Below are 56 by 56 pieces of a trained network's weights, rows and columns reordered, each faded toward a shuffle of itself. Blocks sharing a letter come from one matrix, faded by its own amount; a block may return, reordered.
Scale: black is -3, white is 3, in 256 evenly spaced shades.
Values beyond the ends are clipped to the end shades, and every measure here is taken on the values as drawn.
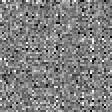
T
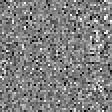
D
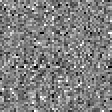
T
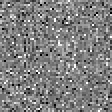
D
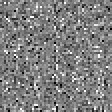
D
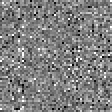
T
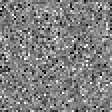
D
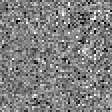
T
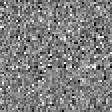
T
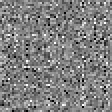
T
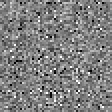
T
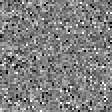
D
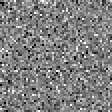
D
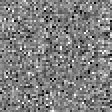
D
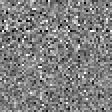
T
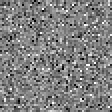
D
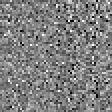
T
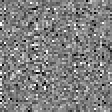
T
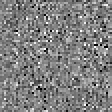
T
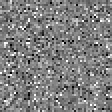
D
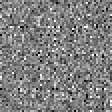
T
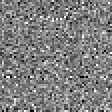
T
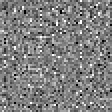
T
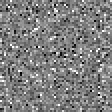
D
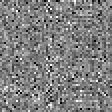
T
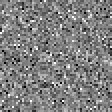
D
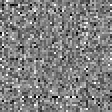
T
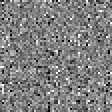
T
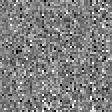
T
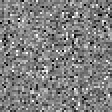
D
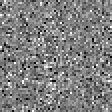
D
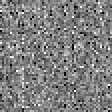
T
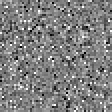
D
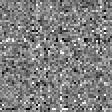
T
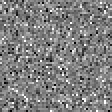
D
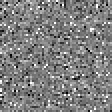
D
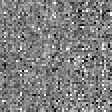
T
